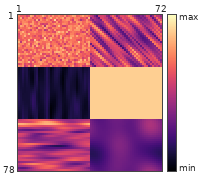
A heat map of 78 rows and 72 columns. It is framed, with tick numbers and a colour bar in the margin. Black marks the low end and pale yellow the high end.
It is made of 3 by 2 panels. Panel 1,1: high, fine-grained. Panel 1,2: middling, slanting down to the right, strong in contrast. Panel 2,1: very low, streaked downward, faint in contrast. Panel 2,2: very high, flat. Panel 3,1: middling, streaked across, strong in contrast. Panel 3,2: low, smooth.
